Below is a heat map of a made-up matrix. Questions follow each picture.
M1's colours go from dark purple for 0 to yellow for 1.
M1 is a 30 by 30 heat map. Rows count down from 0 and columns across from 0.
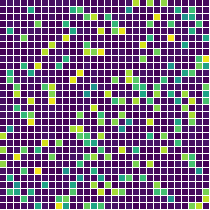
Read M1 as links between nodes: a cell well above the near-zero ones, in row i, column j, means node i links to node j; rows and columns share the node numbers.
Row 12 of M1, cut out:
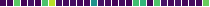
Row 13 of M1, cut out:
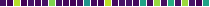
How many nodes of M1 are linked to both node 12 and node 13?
5
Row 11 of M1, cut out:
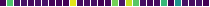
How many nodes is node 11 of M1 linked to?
7
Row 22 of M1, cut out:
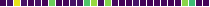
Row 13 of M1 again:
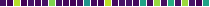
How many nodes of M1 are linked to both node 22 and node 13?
5
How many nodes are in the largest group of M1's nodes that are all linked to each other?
5
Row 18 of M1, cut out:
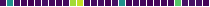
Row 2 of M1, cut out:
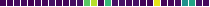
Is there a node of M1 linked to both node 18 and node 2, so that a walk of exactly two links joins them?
no
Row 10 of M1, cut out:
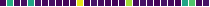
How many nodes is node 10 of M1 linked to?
6
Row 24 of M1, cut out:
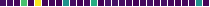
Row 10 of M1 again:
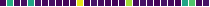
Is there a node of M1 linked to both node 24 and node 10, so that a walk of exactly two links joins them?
no
